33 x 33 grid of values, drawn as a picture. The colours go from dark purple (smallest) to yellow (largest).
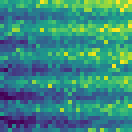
Odd rows or columns: none. Mirror symmetry: none. Stripes: horizontal, repeating 5 times. Slope: up to the top right.
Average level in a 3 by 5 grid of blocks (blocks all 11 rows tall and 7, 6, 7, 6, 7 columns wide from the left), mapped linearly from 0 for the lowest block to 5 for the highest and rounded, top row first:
23445 | 22344 | 01223
